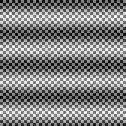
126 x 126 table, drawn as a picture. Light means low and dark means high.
Stripes: horizontal, repeating 4 times. Average level on the scale: 50%. Seam: none. Slope: none.
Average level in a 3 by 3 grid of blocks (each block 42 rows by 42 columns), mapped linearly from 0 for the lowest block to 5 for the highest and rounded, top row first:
5 5 5 | 0 0 0 | 3 3 3
